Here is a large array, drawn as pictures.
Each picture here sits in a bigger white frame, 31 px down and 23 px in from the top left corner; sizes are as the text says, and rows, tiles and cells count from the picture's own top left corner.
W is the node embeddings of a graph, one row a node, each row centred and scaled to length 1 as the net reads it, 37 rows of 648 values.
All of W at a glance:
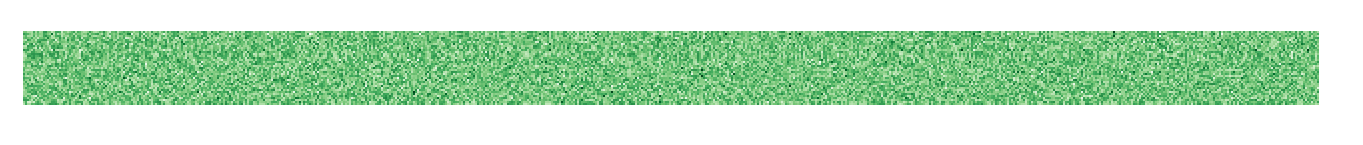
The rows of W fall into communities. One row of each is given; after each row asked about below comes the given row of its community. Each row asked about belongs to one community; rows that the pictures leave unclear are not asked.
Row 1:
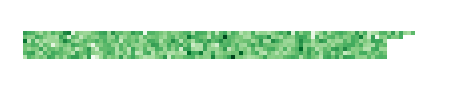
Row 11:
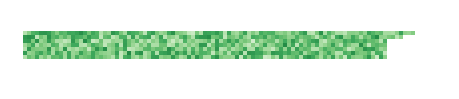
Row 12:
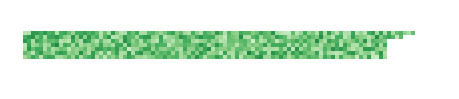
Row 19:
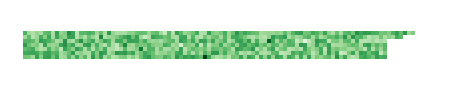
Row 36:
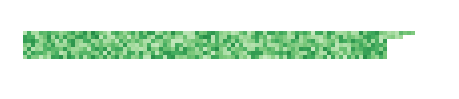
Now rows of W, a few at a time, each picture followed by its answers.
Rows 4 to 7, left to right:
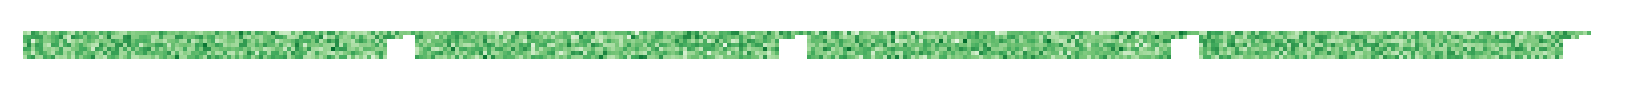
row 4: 12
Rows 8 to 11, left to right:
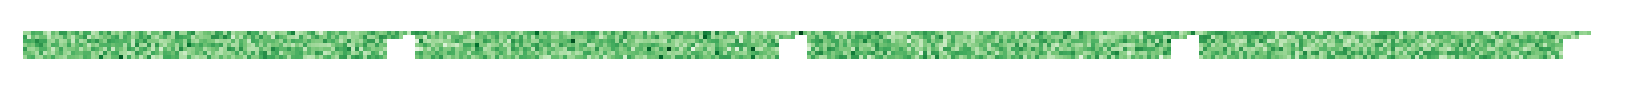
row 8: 12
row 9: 1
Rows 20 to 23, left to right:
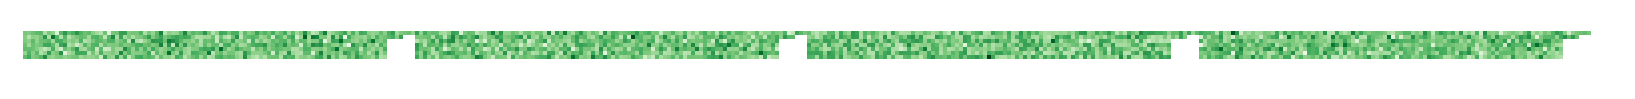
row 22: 19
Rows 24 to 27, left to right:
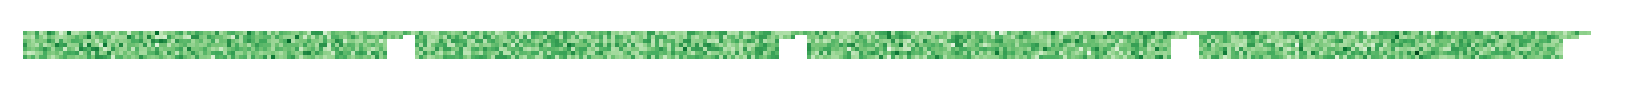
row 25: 36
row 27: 11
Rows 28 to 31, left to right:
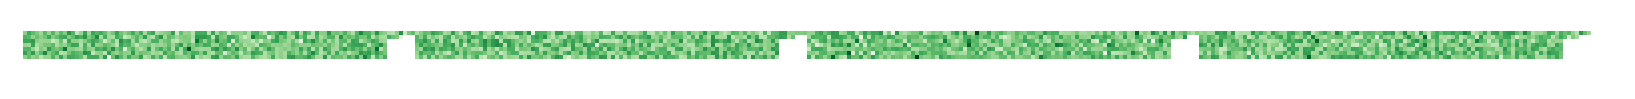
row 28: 36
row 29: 12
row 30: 12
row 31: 36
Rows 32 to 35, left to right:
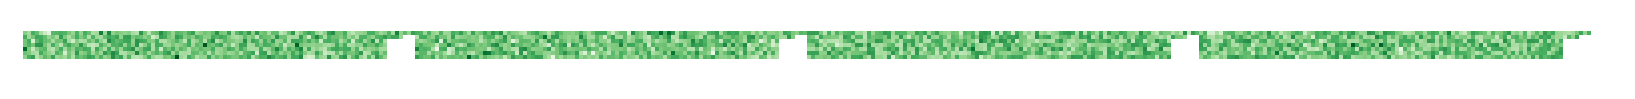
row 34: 1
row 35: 36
